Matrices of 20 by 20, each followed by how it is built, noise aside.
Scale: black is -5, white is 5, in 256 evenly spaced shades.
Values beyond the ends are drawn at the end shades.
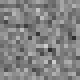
noise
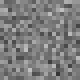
noise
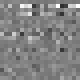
uneven rows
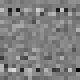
uneven rows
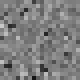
noise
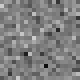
noise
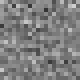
noise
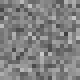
noise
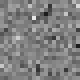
noise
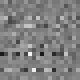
uneven rows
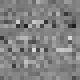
uneven rows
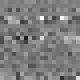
uneven rows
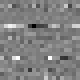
uneven rows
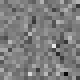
noise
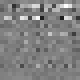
uneven rows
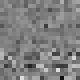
uneven rows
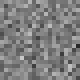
noise
